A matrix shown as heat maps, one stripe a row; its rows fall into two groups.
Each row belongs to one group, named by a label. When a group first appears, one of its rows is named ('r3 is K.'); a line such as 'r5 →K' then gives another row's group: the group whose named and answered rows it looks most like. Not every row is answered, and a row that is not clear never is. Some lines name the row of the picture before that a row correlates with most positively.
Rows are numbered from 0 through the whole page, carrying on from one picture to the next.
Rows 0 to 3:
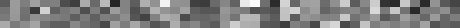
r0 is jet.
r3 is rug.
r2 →jet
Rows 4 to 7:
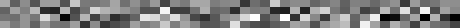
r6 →jet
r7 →rug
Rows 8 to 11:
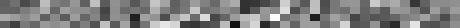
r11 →jet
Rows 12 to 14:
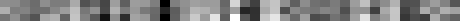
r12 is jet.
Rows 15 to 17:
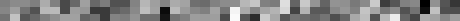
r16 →jet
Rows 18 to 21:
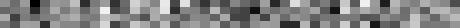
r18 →rug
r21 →rug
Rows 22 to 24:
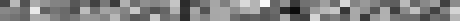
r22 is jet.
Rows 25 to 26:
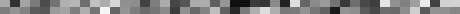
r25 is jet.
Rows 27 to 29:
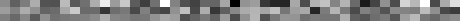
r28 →rug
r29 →jet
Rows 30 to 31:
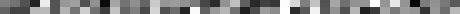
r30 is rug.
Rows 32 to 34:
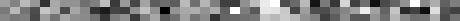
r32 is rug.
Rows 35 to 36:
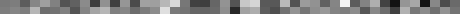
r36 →jet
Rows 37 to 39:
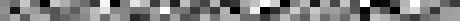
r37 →rug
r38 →jet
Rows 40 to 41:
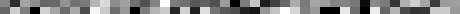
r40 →jet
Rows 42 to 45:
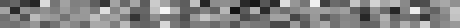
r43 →jet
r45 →jet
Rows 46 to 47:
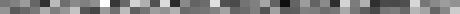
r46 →rug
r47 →jet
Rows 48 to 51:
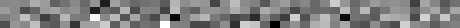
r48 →rug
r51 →jet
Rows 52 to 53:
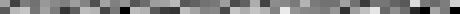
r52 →jet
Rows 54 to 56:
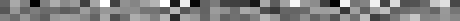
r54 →rug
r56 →rug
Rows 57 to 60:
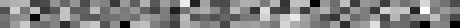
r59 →rug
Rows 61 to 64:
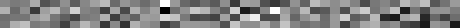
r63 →jet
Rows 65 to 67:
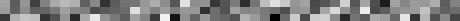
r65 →rug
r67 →jet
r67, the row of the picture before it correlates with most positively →61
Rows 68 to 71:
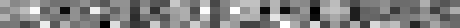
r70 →rug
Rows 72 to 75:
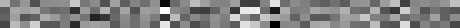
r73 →jet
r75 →jet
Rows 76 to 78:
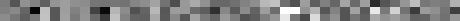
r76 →rug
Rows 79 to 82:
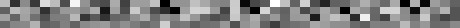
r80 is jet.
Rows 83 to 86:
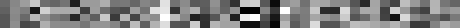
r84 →rug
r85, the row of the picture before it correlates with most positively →82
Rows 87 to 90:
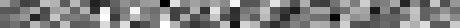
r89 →rug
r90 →jet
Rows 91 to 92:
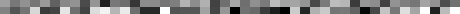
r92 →jet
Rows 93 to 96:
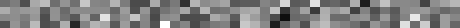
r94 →rug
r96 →jet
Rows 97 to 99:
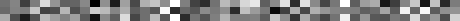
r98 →jet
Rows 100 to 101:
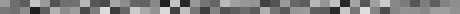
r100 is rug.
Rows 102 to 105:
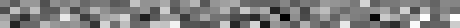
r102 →rug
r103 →jet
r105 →jet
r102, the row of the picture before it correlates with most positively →101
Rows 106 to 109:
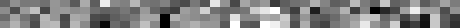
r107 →rug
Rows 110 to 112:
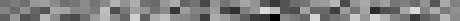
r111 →rug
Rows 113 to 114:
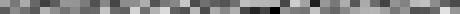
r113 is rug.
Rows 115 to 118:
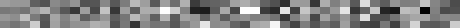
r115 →rug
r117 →rug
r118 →rug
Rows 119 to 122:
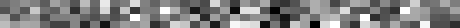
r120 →jet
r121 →rug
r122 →rug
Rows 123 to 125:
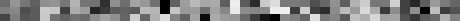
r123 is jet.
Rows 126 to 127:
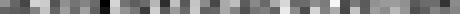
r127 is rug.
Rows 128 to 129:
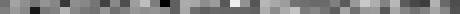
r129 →rug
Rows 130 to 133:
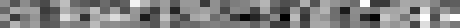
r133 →jet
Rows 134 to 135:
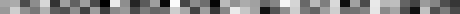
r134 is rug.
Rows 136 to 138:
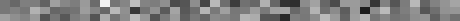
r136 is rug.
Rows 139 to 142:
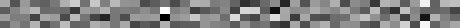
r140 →jet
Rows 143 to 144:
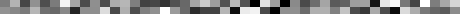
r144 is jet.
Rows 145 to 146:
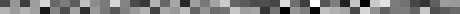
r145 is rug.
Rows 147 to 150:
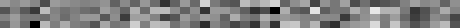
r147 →rug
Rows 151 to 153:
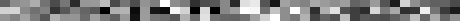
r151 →jet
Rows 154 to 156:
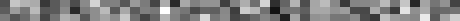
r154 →jet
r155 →jet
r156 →jet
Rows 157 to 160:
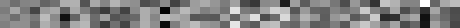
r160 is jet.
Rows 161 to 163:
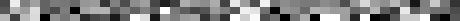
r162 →jet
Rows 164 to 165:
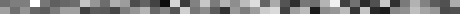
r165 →rug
